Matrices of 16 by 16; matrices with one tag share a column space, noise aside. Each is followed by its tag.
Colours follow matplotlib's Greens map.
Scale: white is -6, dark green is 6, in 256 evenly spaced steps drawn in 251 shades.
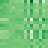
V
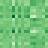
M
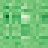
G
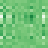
G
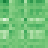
V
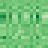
G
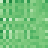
V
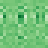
G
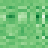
G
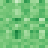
V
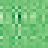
G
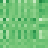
V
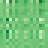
V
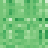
V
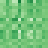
V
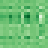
G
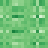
M
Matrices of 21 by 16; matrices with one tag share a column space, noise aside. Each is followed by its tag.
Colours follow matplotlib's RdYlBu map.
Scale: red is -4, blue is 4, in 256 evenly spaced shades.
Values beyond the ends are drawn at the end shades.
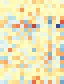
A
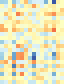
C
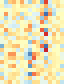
C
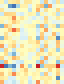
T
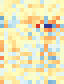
A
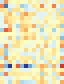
T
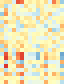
C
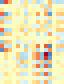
C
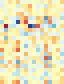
A
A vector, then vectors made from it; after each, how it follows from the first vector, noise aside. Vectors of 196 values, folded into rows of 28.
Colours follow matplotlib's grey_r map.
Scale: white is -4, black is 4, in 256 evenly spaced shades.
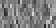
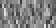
negated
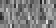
wrapped around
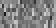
sign-scrambled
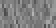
shrunk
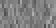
shrunk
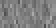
shrunk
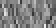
negated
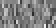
negated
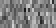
wrapped around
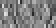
negated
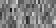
wrapped around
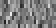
wrapped around
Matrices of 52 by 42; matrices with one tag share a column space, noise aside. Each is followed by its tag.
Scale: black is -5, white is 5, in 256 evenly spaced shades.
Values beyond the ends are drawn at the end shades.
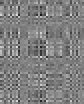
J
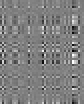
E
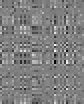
E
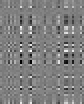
E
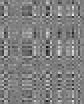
J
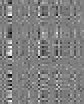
J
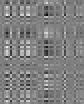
J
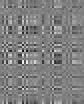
E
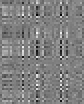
J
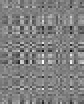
E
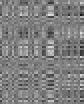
J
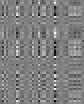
J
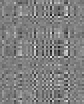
J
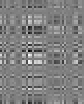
E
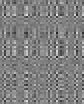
J
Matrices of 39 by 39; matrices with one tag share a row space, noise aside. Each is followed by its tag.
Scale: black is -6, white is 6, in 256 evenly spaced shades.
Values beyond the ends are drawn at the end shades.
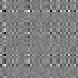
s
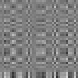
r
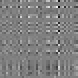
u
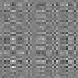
r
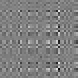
u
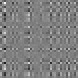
s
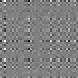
s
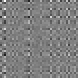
s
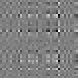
u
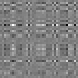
r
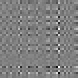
u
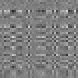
r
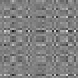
r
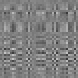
r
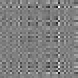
u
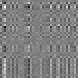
s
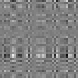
r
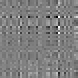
u
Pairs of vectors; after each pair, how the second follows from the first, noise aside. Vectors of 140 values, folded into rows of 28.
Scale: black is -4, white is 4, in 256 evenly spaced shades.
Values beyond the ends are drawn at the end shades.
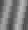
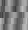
wrapped around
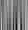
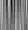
reversed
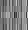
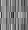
reversed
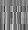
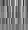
reversed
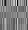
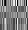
scaled up
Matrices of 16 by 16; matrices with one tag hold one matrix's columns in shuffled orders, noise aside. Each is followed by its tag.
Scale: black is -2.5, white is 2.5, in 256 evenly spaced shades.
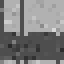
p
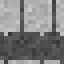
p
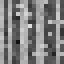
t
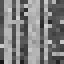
t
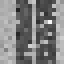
t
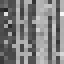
t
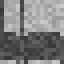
p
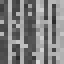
t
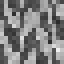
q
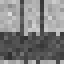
p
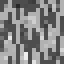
q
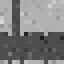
p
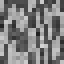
q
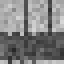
p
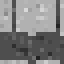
p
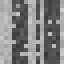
t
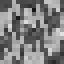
q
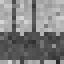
p
